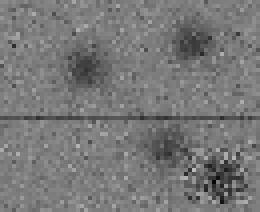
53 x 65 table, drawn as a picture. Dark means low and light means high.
Dips: four. Odd lines: row 30. Histogram: skewed, a long tail of low values. Odd patch: rougher, in the bottom right. Roughest part: bottom right.
